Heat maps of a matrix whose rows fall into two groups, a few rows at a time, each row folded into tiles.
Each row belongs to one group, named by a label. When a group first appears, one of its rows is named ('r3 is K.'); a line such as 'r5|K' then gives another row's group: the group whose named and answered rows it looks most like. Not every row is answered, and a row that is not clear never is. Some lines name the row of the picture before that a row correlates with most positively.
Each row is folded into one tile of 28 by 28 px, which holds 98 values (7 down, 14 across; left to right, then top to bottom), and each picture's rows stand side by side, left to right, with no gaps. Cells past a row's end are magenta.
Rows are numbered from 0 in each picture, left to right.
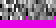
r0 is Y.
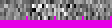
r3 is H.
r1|H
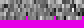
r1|Y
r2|Y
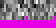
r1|H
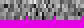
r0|H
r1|H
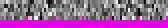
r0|H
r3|Y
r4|Y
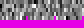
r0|Y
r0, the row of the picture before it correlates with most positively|4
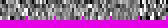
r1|H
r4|H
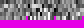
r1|Y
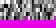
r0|H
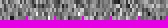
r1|H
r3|Y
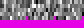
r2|Y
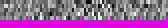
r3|H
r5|H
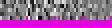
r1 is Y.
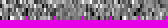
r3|H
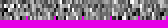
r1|Y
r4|Y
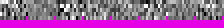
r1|Y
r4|H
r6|H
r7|H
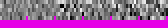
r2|H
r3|H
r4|Y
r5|Y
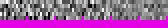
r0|H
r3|H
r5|H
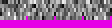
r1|H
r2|H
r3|Y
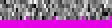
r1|H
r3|Y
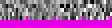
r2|H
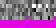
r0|Y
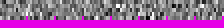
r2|Y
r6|H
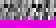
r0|H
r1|H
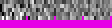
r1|Y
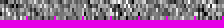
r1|H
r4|H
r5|Y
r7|H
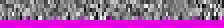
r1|Y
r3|Y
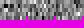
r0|H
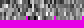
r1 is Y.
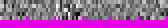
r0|Y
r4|H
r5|Y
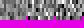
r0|Y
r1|Y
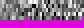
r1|H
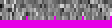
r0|Y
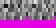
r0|H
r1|H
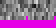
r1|H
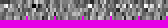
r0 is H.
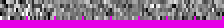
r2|H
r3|Y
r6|H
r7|Y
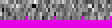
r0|H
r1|H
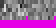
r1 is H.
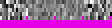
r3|H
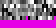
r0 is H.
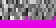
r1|H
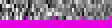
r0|Y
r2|Y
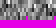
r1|Y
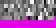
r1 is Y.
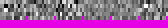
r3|H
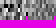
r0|H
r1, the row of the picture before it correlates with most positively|0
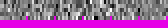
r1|Y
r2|Y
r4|Y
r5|Y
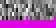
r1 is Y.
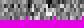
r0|H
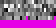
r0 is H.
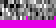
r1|H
